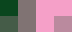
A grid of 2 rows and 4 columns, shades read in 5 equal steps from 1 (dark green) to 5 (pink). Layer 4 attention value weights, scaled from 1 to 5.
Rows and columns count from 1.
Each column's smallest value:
1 3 5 4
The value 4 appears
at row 2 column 4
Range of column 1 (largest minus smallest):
1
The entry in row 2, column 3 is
5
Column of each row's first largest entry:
3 3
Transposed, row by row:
1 2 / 3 3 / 5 5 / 5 4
